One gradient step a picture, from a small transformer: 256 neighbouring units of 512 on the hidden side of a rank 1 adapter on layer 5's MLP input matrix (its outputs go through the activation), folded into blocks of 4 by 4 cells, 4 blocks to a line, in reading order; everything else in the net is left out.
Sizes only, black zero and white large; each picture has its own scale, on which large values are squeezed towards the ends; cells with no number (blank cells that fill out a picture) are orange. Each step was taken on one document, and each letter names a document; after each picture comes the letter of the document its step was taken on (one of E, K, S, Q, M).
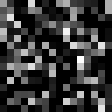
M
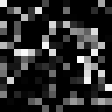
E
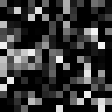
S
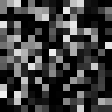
M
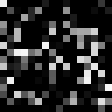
E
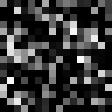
S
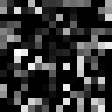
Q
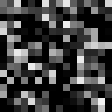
M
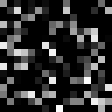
E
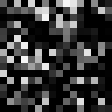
M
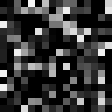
Q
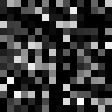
M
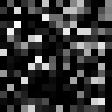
Q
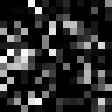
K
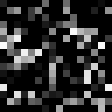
E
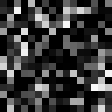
K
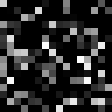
E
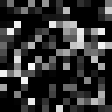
Q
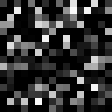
K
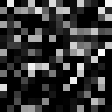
Q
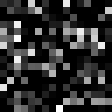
S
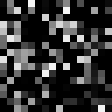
S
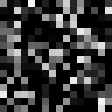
S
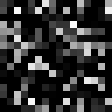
Q
